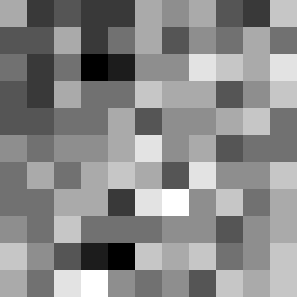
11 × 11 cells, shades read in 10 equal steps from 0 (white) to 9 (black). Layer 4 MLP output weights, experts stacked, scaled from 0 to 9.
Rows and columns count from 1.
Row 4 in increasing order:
2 2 3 3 3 4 5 5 6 6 7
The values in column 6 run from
1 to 6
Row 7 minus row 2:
-1 -3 2 -4 -3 0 0 -3 -1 1 -3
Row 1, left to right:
3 7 6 7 7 3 4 3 6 7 2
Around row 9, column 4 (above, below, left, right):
3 8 2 5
